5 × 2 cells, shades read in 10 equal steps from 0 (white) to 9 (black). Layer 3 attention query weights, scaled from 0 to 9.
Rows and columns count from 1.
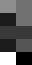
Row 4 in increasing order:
6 8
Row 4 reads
8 6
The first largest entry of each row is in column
2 1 1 1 2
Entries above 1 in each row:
2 2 2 2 1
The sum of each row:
9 13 14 14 9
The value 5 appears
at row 1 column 2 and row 2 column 2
